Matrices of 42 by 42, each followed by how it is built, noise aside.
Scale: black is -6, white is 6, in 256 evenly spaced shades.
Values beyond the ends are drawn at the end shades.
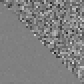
upper triangular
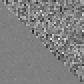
upper triangular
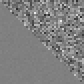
upper triangular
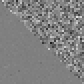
upper triangular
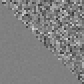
upper triangular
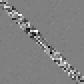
banded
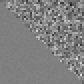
upper triangular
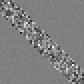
banded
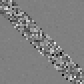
banded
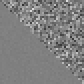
upper triangular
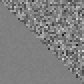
upper triangular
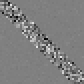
banded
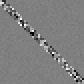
banded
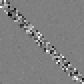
banded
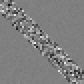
banded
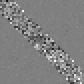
banded
